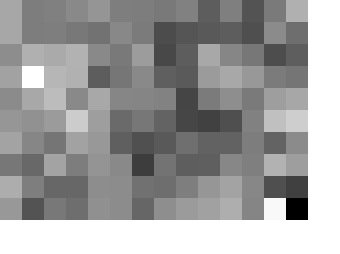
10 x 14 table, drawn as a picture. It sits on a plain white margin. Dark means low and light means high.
No row or column stands out. The middle left is the ninth with the highest average. The bottom right is the roughest part. An odd patch, rougher than its surroundings, sits in the bottom right. Overall the values sit about 50% of the way up the scale.
